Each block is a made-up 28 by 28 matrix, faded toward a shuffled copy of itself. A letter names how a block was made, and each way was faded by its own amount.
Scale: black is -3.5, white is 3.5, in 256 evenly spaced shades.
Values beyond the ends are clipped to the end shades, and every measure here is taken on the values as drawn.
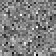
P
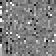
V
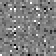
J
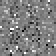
J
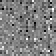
V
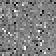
J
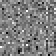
P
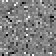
J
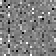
J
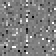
J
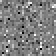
J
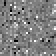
J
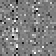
V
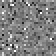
J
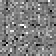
V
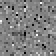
J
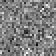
P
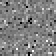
J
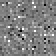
J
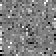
V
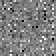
V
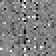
V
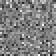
P
